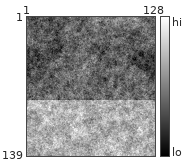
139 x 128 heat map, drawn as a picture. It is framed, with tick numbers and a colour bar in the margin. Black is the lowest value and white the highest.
There are no regular stripes. The bottom part is higher, past a seam about 60% of the way down. The texture is blotchy.
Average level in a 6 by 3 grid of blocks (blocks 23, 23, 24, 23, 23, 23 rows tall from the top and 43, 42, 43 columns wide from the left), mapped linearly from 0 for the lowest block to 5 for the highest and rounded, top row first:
0 1 1 | 0 1 0 | 1 1 1 | 3 3 3 | 5 5 5 | 5 5 5
